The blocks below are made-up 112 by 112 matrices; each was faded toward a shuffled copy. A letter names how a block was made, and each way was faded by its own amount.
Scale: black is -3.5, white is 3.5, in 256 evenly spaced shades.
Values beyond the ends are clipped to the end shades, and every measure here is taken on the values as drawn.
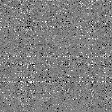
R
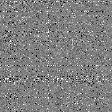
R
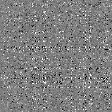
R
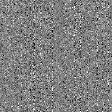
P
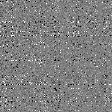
R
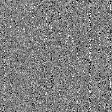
P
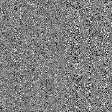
P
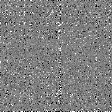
R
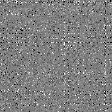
R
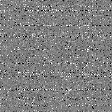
R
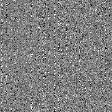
P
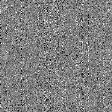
P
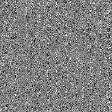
P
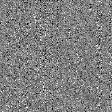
P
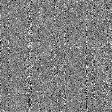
P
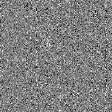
P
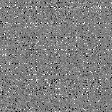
R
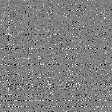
R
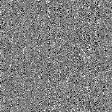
P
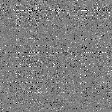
R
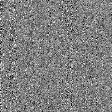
P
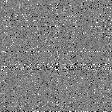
R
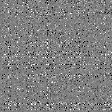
R
